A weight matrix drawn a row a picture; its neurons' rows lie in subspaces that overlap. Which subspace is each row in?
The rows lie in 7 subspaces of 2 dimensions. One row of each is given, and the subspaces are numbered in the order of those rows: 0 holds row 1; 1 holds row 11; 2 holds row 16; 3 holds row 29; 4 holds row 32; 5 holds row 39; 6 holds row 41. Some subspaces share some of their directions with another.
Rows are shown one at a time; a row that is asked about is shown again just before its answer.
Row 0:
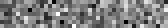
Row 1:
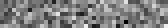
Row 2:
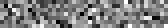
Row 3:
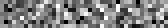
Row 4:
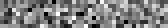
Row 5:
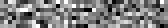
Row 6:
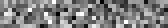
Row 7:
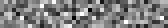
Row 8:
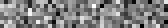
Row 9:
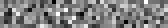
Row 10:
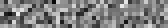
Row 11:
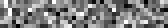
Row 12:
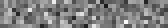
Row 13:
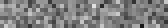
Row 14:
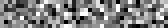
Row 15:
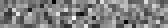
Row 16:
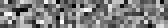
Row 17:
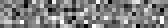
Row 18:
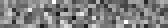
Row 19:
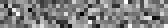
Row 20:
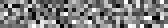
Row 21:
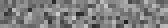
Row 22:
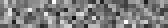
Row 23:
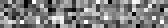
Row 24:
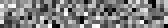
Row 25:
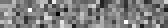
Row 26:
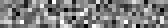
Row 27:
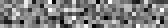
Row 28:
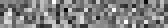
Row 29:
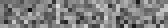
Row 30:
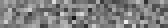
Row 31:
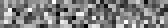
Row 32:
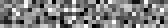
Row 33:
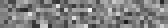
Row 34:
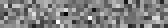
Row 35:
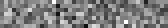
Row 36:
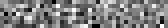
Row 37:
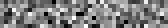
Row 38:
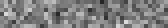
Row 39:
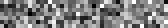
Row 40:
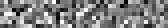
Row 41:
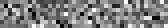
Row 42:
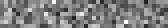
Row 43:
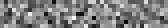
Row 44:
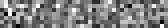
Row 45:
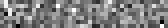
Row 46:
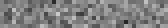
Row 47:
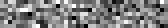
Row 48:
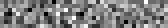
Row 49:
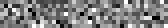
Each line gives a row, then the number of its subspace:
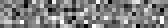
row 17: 4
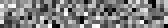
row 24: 0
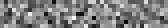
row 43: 5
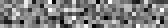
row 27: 4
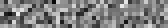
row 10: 2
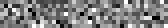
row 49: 6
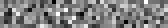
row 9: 0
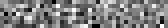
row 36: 1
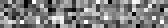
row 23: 4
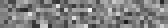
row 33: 2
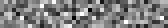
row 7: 3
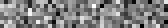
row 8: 5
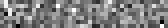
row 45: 1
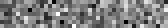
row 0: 5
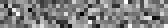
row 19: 6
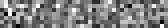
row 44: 1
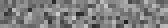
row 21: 0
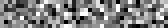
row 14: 3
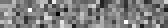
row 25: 5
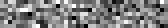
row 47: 2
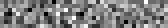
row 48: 0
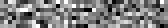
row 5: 2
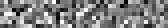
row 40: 2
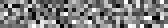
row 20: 6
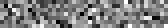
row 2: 6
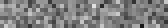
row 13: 5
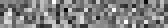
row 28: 0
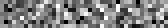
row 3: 3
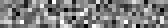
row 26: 4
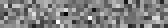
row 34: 6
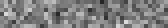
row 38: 4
